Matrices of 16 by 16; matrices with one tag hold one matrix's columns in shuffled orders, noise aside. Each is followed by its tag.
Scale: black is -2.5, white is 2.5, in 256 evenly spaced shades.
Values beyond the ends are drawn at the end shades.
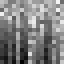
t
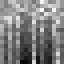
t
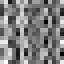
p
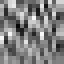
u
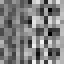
p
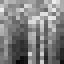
t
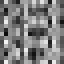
p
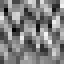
u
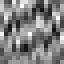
u
